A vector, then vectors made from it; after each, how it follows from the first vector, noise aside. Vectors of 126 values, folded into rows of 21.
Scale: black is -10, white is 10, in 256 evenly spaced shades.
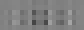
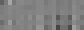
wrapped around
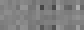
wrapped around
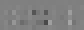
partly zeroed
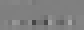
partly zeroed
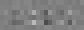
sign-scrambled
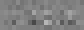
sign-scrambled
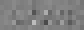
sign-scrambled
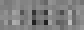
scaled up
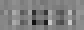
scaled up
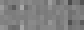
wrapped around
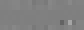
partly zeroed
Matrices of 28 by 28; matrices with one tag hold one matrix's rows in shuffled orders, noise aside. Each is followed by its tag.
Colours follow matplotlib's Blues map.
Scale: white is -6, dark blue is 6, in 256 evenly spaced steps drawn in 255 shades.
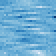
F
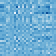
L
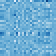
L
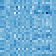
L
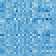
L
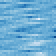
F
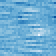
F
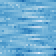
F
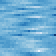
F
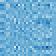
L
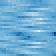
F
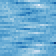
F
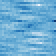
F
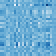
L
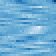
F
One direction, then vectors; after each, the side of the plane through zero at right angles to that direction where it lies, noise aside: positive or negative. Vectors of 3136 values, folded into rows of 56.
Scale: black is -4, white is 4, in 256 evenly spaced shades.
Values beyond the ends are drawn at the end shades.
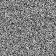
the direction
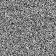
positive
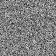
positive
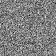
negative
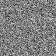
negative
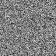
positive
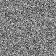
negative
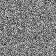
positive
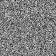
positive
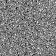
positive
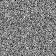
positive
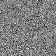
positive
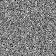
positive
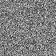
negative
